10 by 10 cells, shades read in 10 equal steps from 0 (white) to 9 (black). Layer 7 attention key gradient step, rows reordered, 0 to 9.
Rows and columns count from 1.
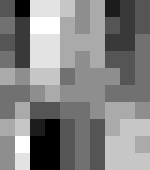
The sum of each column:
46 45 41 41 43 43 42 46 47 43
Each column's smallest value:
3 0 0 0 2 3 3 2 2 2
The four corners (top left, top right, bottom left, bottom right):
6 6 4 2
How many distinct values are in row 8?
6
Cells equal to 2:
11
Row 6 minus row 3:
-1 -2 3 2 1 1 1 -2 -2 0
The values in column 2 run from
0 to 9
